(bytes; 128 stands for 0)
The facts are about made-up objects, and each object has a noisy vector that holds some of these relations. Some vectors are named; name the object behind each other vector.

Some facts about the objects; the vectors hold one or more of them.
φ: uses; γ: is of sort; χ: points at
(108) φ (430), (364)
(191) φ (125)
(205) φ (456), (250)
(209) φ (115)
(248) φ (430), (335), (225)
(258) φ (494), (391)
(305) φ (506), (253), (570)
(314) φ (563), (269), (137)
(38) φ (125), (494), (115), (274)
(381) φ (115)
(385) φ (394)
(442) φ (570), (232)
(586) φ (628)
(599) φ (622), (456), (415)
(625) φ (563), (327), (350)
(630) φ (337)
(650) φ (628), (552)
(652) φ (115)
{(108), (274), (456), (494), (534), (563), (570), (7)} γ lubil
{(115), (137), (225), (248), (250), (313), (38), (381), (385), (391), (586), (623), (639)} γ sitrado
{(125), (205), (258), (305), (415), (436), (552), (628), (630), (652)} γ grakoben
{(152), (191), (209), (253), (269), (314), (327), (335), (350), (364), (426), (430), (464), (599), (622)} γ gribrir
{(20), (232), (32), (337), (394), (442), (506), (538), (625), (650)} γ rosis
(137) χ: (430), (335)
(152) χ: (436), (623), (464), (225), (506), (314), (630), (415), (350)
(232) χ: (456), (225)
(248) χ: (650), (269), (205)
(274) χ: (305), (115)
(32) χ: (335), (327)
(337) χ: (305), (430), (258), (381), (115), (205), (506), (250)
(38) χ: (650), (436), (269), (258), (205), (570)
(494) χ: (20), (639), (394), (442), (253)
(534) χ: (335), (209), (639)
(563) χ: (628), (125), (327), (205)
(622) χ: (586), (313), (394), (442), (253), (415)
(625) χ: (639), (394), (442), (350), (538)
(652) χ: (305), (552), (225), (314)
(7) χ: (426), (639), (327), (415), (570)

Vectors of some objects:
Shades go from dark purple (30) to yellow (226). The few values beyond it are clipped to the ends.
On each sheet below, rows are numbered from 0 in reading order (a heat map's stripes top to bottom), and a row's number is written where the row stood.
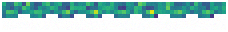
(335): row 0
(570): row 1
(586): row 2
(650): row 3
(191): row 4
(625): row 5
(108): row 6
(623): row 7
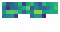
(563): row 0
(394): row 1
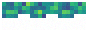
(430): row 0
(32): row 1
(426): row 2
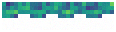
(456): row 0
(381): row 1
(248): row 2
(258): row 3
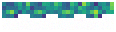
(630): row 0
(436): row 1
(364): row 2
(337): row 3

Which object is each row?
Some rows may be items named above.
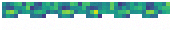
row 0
(350)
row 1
(552)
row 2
(269)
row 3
(625)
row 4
(456)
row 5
(622)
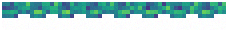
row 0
(258)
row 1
(464)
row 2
(313)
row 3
(436)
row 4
(250)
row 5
(563)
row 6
(209)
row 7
(426)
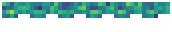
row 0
(650)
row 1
(209)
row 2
(274)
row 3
(327)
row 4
(253)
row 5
(623)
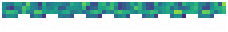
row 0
(209)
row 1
(385)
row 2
(305)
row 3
(552)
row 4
(494)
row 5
(391)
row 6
(394)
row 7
(152)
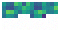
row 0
(426)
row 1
(137)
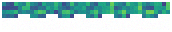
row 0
(125)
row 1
(205)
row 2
(639)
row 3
(232)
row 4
(506)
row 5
(314)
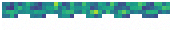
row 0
(38)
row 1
(652)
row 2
(225)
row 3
(599)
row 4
(415)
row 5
(628)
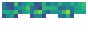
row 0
(115)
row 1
(586)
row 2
(442)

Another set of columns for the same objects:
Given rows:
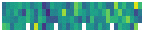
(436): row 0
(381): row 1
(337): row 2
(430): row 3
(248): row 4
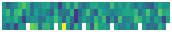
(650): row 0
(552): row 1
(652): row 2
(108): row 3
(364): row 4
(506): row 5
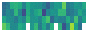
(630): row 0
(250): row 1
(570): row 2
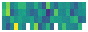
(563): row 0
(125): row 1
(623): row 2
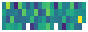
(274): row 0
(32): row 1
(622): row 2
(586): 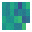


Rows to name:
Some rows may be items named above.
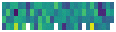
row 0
(137)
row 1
(108)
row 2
(394)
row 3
(115)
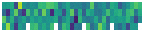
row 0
(258)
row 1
(205)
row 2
(209)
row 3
(456)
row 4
(650)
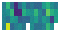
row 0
(115)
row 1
(232)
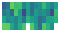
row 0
(305)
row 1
(415)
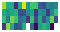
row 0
(38)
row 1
(494)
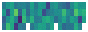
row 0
(209)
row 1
(639)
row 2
(506)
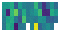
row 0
(191)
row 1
(115)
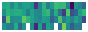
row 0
(269)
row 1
(442)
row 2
(391)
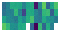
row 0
(630)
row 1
(625)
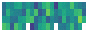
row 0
(628)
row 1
(32)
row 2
(327)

